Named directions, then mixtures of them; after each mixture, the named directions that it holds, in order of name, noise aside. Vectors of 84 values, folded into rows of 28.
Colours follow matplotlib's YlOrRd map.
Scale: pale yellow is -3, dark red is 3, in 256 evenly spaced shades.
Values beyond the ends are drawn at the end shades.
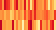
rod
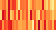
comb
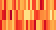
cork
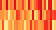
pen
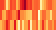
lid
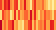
comb, rod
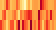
lid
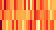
cork, rod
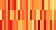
comb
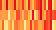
pen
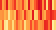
pen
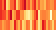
cork, lid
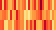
cork, pen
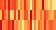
comb, rod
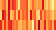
comb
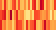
cork
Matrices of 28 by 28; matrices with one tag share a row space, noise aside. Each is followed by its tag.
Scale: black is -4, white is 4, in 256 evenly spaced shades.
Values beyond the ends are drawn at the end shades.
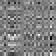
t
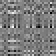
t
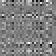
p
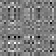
t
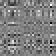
t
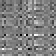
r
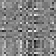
r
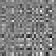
p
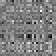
p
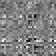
r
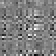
r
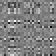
t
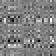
t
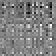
p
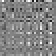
p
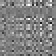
p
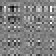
t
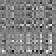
p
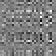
p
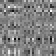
t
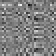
r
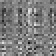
r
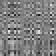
t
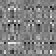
t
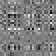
t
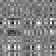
t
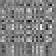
p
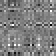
t
